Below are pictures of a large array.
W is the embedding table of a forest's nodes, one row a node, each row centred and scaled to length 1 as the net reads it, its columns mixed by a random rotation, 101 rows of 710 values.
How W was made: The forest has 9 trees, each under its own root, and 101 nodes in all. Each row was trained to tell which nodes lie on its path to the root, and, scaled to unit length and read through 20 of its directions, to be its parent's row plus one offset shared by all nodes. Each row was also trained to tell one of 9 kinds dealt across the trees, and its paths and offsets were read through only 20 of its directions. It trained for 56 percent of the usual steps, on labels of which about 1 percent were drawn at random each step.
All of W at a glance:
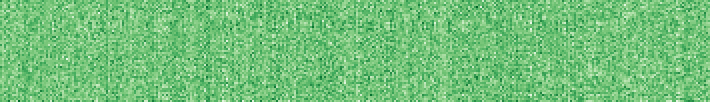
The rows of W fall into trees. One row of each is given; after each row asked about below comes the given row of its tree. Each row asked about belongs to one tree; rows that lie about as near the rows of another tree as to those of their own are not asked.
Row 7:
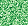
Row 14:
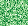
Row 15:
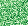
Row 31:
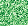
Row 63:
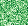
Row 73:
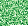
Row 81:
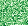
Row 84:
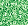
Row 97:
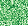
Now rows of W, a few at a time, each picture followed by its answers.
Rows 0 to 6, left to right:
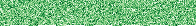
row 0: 97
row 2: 63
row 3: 31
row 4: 15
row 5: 97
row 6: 15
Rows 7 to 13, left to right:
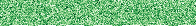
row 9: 63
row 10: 31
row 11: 31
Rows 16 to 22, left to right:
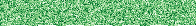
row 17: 97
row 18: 14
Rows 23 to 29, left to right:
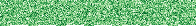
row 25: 84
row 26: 84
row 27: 63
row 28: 7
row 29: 97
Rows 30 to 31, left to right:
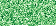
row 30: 15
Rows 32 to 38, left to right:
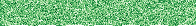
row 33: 63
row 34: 81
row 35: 97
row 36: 15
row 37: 73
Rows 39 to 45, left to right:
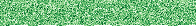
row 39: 7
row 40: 15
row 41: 31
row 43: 63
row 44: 63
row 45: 7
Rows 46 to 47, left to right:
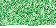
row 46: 31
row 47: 15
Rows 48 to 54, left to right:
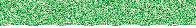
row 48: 63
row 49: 15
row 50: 63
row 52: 81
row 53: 15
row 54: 97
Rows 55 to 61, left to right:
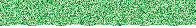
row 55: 73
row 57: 81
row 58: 14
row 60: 7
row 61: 14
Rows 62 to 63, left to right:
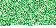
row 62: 84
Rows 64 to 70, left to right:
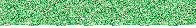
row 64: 63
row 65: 31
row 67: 7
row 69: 7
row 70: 15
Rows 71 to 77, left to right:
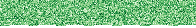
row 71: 7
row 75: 7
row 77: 97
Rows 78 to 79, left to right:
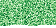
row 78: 31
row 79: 7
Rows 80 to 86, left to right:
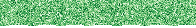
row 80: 31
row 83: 63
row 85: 7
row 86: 97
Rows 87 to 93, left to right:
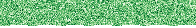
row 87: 63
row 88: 73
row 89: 97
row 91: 84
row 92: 14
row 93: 97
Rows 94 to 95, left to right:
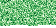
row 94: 15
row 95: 73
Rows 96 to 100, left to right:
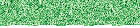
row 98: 15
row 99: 7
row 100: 97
